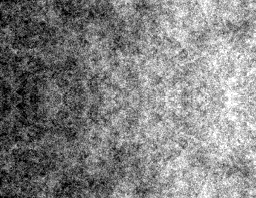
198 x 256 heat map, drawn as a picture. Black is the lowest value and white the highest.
No single row or column stands out from its neighbours. The texture is blotchy. It is mirror symmetric from top to bottom. There is an overall slope up to the right. The middle right is the ninth with the highest average. No regular stripes run through it.
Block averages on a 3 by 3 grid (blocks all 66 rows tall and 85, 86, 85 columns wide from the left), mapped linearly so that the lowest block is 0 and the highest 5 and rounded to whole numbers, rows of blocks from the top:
035 | 035 | 035
